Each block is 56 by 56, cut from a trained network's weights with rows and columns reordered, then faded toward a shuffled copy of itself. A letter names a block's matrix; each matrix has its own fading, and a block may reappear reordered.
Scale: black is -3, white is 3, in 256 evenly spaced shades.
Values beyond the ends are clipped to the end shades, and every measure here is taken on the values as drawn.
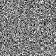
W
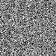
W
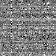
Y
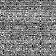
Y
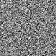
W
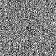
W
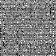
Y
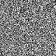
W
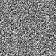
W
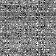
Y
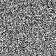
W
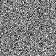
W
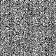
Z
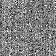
Z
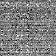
Y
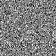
W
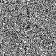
W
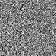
W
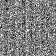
Z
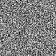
W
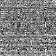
Y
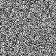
W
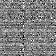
Y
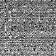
Y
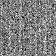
Z
